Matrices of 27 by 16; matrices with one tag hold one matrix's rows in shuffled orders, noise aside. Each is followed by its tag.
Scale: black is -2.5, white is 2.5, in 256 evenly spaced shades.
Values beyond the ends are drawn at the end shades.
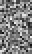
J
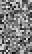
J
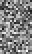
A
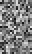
A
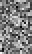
J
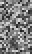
J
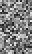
A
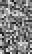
A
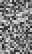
A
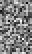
A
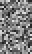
J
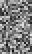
J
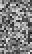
J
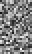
A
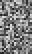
A
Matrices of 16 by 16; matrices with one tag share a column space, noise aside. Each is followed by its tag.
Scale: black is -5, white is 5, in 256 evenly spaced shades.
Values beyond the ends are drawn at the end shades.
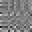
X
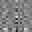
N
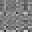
X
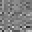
X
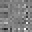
N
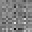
N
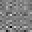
X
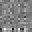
N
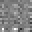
N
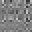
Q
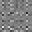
X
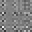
X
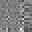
N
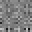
N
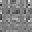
Q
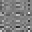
X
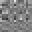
Q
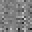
N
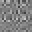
Q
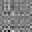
X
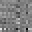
N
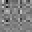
Q
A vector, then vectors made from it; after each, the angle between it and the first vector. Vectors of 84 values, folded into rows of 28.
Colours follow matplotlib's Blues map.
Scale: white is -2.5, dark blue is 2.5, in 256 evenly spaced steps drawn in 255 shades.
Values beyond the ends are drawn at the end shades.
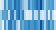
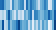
partly opposed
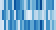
nearly parallel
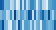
partly opposed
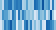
partly aligned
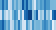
partly opposed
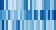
nearly opposite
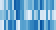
nearly parallel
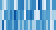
orthogonal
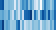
nearly opposite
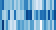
nearly opposite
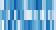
nearly parallel
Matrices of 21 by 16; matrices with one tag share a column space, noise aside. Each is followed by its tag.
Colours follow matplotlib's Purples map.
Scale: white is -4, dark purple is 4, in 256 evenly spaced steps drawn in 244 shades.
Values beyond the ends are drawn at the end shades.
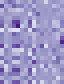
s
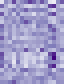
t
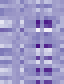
s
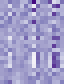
t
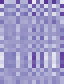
t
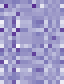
s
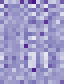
t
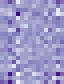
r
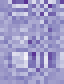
t
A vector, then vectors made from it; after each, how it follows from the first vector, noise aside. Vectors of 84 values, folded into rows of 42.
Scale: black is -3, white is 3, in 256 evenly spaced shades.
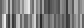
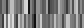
sign-scrambled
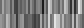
reversed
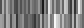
reversed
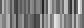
reversed
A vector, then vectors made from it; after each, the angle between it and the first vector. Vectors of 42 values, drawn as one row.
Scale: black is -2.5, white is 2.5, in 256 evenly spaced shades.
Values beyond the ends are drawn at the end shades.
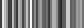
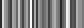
nearly parallel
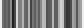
partly opposed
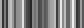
partly opposed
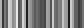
partly opposed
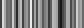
nearly parallel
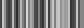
partly aligned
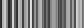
nearly parallel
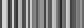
nearly parallel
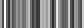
orthogonal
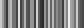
orthogonal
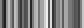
partly opposed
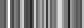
partly opposed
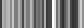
partly aligned
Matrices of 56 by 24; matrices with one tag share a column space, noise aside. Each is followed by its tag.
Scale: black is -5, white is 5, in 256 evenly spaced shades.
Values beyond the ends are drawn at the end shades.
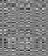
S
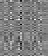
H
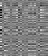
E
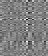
H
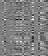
H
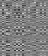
E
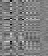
H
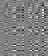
E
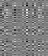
E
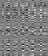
E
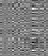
S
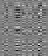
E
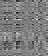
H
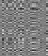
S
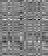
H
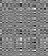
S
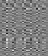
S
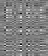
E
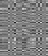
S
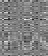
H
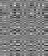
E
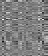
H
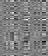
H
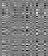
E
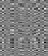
S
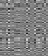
S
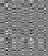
S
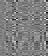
H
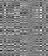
E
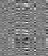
S
